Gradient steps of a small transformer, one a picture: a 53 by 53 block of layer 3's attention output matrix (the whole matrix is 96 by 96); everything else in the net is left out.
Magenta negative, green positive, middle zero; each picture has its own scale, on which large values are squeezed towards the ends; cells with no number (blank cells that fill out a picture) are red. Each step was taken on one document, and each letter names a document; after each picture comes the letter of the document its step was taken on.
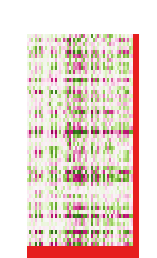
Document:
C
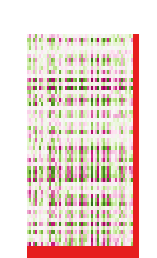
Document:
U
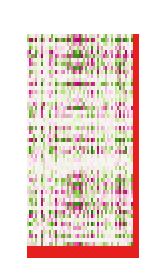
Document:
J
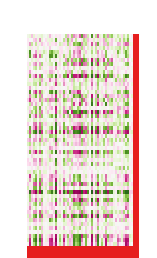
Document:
C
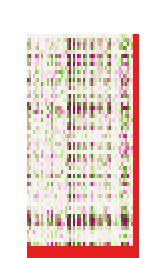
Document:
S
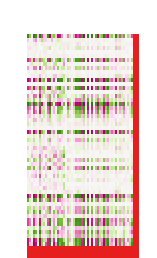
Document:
U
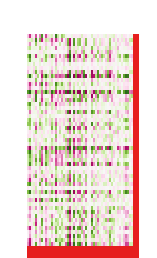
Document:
C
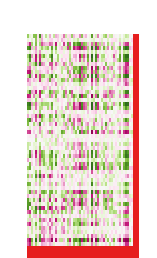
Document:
C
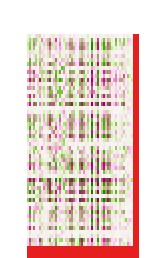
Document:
U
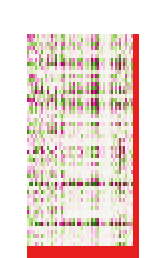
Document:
J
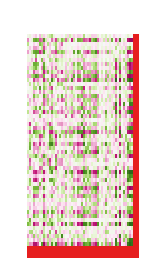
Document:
J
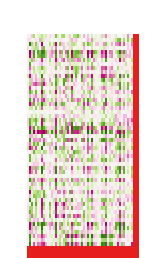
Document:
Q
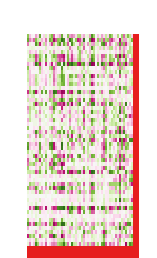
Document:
J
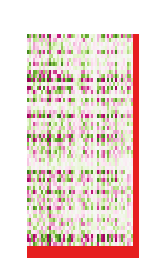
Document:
U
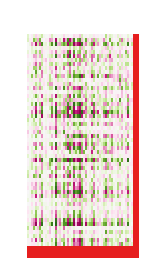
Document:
S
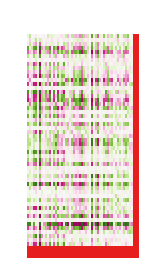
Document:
C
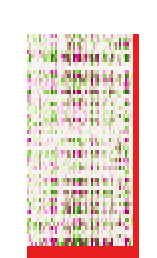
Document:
C
